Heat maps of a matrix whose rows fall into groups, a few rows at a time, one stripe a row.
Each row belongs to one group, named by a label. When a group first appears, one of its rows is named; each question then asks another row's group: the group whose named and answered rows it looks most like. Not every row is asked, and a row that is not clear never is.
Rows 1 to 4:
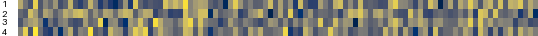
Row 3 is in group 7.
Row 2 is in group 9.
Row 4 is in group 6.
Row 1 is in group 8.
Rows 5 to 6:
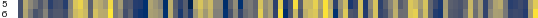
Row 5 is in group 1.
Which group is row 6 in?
1
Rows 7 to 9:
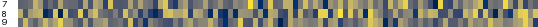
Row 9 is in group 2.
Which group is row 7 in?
7
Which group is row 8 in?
8
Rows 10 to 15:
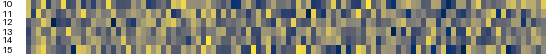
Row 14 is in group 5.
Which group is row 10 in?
8
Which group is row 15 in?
9
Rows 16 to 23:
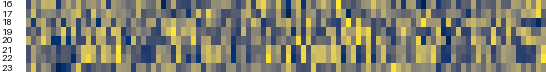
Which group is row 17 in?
2
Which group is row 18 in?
7
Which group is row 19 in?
8
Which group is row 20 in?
8
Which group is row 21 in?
1
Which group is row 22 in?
1
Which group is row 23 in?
6
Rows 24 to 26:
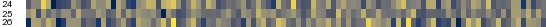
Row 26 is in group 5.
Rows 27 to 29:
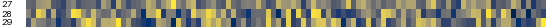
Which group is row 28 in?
9
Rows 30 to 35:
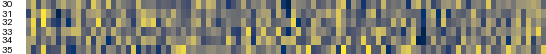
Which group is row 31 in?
5
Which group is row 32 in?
6
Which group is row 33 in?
2
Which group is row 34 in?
6
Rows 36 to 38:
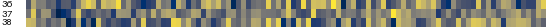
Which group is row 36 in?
1
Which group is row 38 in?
8
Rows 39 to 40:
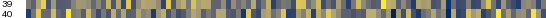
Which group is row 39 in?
9
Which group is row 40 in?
5
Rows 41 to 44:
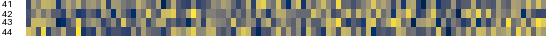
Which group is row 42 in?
7
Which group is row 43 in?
5
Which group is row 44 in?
8
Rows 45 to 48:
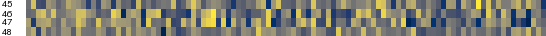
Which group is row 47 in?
9
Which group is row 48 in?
6
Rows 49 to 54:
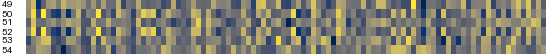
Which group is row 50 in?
6
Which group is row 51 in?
2
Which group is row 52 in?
6
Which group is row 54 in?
7
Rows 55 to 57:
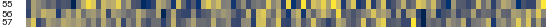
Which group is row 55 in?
1
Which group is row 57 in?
2
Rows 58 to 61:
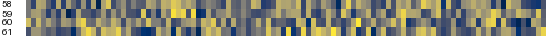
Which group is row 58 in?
7
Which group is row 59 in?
8
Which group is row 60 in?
9
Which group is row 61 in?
1
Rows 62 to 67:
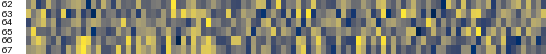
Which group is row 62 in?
2
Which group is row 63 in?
8
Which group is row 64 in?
5
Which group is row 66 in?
9
